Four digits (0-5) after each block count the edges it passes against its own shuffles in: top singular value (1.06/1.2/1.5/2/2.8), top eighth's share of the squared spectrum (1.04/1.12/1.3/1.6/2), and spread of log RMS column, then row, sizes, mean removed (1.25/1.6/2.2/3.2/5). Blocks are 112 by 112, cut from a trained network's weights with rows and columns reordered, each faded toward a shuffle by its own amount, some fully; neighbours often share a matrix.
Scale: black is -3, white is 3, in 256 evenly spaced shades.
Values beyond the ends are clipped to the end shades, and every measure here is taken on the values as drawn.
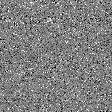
2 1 0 1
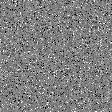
2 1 0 0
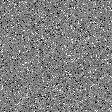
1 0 0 0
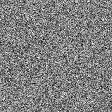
0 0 0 0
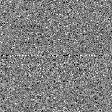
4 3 1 2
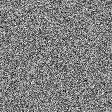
0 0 0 0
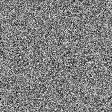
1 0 0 0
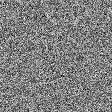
0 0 0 0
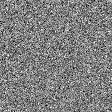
0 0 0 0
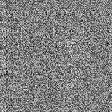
4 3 1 2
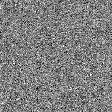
3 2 0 1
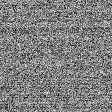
2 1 0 0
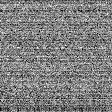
4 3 0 2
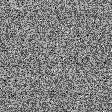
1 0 0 0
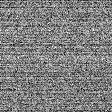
4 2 0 1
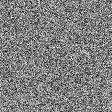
2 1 0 0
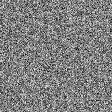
3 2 0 0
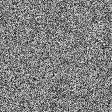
2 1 0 0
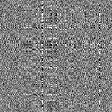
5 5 3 3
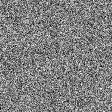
1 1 0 0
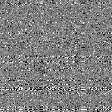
4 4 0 4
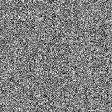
3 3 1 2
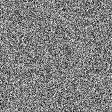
1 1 0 0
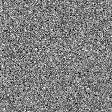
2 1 0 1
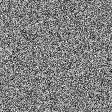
1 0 0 0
